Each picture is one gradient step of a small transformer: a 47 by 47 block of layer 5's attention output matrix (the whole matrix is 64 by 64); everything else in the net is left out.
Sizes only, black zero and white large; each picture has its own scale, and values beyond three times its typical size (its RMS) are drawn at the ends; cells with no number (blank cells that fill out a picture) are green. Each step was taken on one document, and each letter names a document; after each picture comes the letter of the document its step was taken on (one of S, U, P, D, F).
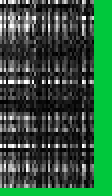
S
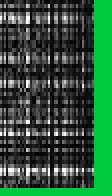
S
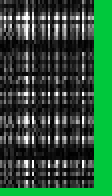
S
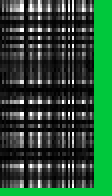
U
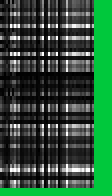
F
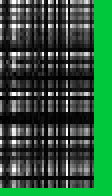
F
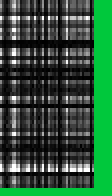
F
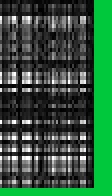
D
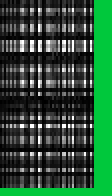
U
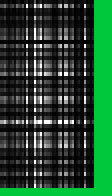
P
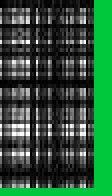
D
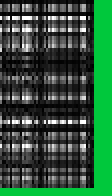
D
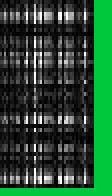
P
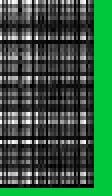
D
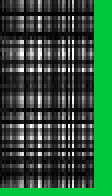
U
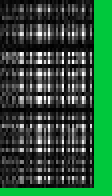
U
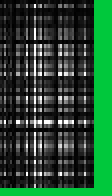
P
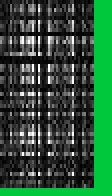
U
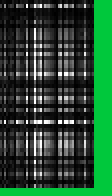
P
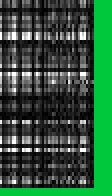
D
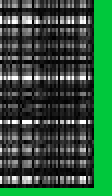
D
